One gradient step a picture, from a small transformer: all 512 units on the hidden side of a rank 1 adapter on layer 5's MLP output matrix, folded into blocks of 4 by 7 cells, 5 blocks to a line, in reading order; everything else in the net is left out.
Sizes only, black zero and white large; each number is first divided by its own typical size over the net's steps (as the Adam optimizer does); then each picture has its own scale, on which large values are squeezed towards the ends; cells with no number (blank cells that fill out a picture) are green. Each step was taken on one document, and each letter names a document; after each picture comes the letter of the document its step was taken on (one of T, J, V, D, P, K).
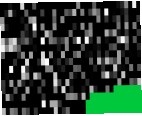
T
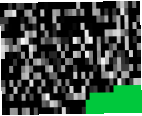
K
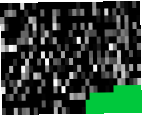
T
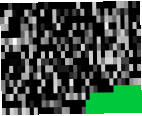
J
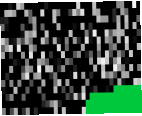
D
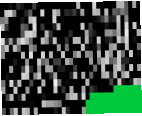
D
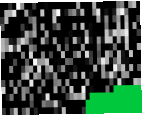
D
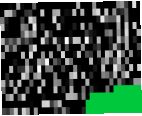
D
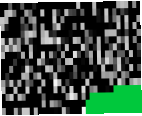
K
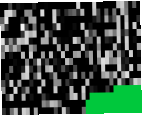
D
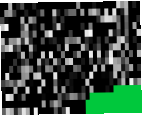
T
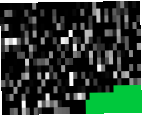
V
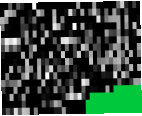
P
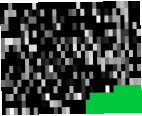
P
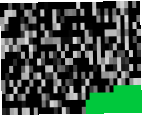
K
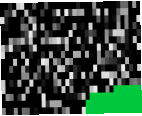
J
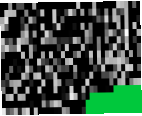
J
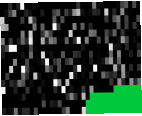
T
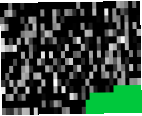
T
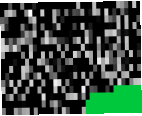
K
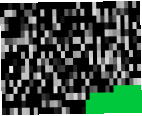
J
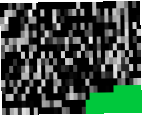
J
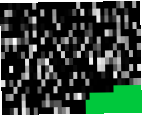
V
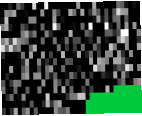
V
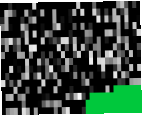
P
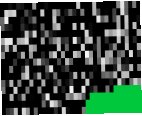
K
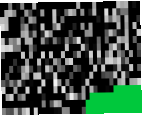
J
